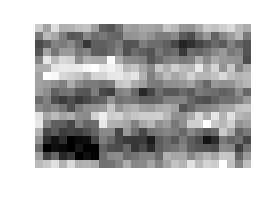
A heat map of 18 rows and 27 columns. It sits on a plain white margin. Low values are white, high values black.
Grain: streaks across. Ninth with the highest average: bottom left. Odd patch: higher, in the bottom left. Stripes: horizontal, repeating 3 times.
